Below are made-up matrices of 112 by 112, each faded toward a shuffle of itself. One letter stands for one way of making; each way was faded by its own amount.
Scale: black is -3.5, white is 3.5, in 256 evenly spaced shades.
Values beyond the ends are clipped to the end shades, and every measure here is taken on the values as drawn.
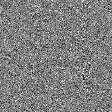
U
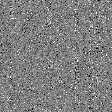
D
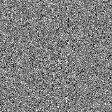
U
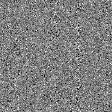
U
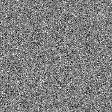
U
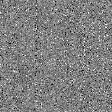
D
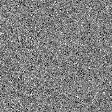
U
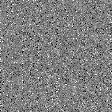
D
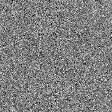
U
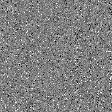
D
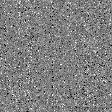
D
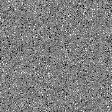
D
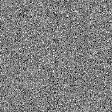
U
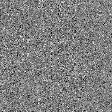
U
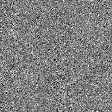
U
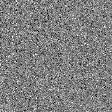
U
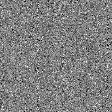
U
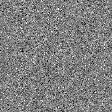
U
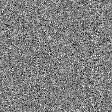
U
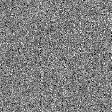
U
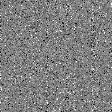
D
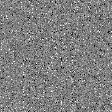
D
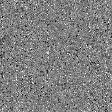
D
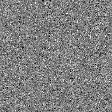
U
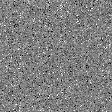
D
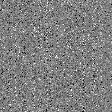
D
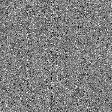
U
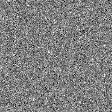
U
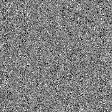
U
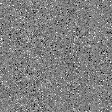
D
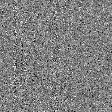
U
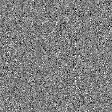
U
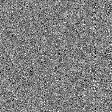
U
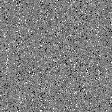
D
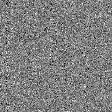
U
